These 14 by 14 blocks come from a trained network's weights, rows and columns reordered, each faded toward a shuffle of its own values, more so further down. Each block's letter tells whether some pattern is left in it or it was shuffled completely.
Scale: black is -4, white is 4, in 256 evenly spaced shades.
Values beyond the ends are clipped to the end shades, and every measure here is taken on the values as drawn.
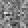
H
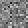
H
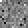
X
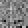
H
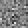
H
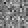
X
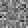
X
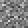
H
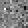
H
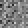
H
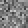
X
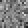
H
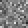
X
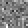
X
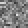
X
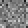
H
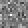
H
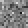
X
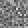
X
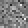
X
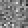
X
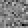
H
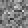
H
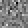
X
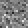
X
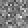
X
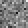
X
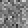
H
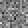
X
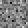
X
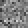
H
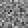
X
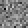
X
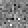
H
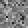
X
